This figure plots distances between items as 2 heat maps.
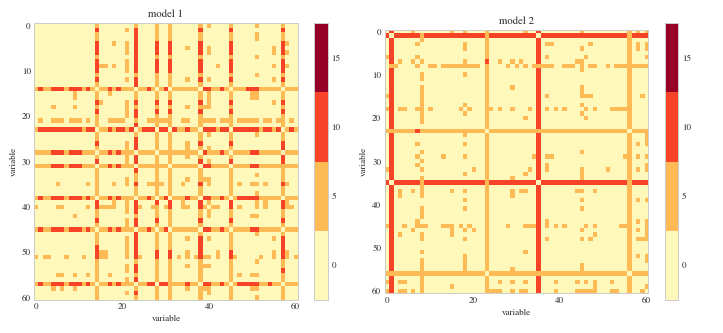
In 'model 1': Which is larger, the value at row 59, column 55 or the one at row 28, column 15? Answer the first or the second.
the second
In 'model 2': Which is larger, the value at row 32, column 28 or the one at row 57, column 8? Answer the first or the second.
the second
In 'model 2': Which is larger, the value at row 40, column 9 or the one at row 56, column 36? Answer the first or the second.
the second
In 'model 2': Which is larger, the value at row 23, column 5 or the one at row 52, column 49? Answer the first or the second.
the first
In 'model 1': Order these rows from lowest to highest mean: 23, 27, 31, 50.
27, 50, 31, 23
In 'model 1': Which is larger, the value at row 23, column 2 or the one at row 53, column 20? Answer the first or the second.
the first
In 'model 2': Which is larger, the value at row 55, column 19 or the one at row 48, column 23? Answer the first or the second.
the second
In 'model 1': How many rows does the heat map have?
61
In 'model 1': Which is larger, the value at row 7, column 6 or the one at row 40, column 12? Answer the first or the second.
the second
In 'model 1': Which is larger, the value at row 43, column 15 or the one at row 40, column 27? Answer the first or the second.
the second
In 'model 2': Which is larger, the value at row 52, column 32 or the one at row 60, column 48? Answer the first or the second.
the second
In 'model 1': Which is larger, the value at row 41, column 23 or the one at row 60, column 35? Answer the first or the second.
the first
